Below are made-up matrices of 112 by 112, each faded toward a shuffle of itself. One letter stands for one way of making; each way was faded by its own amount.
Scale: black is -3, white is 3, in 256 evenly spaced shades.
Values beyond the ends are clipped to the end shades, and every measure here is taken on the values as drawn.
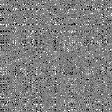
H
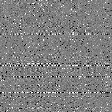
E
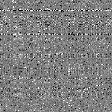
E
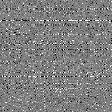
E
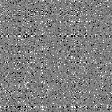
H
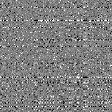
E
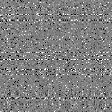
E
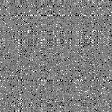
H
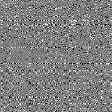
E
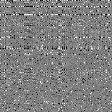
E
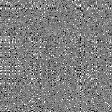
H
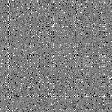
H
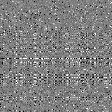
E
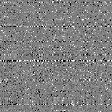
E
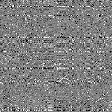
E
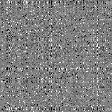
H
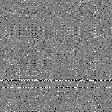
E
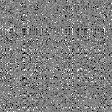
H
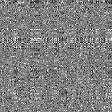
E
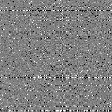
E
